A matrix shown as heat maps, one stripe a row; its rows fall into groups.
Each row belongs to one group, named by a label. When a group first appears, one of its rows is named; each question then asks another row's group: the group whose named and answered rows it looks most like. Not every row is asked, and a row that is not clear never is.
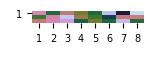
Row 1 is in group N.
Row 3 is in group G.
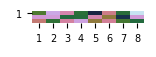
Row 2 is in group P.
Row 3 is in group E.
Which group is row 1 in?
N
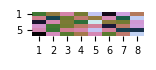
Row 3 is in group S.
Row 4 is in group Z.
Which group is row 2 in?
N
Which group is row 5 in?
E
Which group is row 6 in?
S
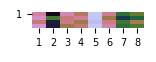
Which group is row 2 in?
E
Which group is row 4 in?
E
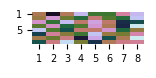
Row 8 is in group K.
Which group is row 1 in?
Z
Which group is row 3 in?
E
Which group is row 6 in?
S
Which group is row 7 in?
S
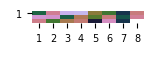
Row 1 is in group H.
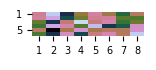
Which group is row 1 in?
P
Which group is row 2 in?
P
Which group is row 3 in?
E
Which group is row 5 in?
Z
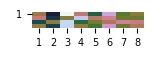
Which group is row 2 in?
E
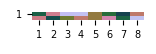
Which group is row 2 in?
N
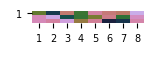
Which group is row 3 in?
H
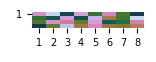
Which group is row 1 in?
P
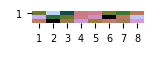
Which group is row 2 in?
Z
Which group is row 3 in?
Z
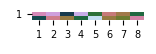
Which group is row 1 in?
P
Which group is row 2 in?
S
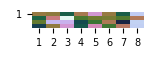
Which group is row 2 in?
K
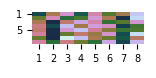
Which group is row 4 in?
E
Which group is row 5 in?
E
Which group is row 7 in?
E
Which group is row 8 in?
N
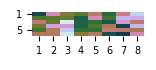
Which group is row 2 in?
S
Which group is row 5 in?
K
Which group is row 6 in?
H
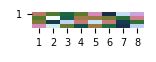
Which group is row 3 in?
E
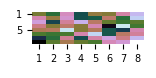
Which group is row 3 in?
E
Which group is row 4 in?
G
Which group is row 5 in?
H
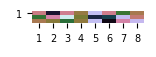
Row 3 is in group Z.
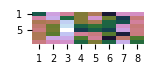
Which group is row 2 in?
P
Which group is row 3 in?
H
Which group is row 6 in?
H
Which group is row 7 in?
G
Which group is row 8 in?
G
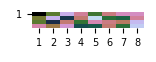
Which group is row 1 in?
K
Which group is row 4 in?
N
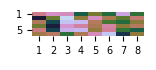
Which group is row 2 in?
K
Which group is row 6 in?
P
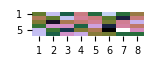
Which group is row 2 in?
H
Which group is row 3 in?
Z
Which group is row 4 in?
G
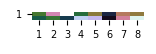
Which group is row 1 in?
G
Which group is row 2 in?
Z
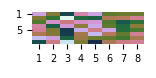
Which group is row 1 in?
P
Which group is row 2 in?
K
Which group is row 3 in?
H
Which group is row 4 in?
E
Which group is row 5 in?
P
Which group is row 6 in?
P
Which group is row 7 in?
P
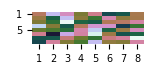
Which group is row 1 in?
H
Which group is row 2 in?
K
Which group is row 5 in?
Z
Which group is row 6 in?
E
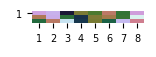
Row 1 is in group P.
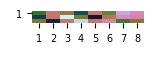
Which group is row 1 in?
S
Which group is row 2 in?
K
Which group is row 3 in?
E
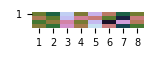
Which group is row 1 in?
E
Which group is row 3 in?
G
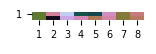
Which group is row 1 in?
K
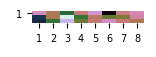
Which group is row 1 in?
Z
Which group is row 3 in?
K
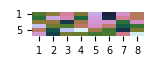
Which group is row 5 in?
E
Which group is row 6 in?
Z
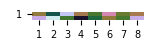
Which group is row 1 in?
K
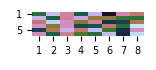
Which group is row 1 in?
G
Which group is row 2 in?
E
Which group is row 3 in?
H
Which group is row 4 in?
N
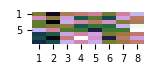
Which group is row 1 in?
Z
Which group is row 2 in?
G
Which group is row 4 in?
S
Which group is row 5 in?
N
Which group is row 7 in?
Z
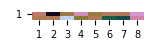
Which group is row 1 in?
Z
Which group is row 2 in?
H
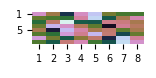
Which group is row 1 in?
P
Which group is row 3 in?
K
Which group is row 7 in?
Z
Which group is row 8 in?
Z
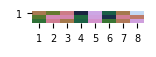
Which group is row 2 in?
G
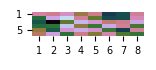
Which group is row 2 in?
H
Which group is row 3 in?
Z
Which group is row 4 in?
K
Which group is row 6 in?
P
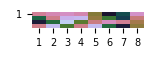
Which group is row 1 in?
H
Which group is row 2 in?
H
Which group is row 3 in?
K
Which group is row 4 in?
P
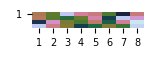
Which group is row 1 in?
H
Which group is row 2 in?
Z
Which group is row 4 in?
N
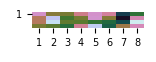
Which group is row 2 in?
P
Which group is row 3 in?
N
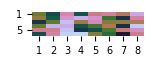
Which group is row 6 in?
H
